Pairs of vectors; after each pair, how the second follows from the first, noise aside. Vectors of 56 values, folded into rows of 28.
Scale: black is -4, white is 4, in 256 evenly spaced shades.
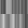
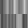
reversed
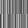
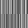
reversed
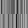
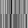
reversed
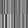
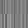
shrunk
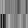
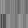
shrunk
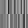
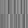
shrunk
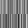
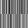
reversed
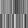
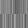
shrunk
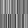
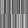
reversed
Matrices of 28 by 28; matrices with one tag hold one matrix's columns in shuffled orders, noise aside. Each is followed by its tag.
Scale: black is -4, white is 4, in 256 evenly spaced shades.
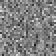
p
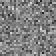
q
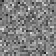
q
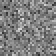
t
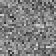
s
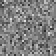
p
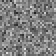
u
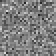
q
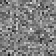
t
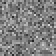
s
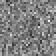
p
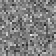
p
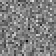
p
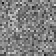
t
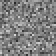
s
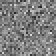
u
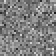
u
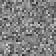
s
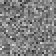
s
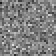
s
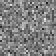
t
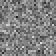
s
